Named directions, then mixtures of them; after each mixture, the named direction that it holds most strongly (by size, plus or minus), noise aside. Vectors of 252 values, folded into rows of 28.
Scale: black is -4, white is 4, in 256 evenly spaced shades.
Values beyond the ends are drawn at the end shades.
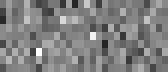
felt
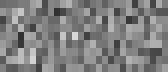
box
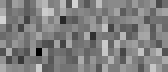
felt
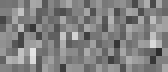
box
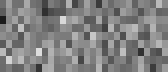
felt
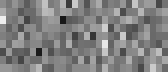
felt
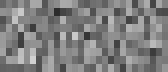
box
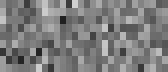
felt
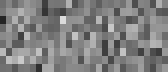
box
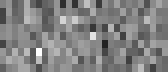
felt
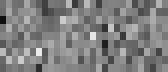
felt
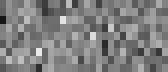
felt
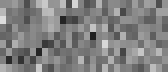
felt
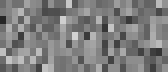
box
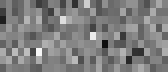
felt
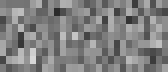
box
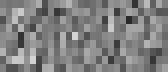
box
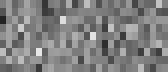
felt
